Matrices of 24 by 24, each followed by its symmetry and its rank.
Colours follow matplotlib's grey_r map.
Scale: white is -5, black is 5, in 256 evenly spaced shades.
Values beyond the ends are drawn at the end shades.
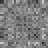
symmetric, rank three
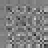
symmetric, rank three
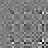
symmetric, rank three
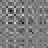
symmetric, rank three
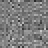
neither, rank five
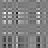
neither, rank one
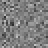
neither, rank five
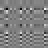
neither, rank one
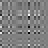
neither, rank one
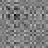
symmetric, rank three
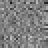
neither, rank five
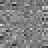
neither, rank five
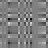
neither, rank one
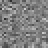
neither, rank five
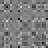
symmetric, rank three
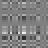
neither, rank one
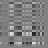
neither, rank one
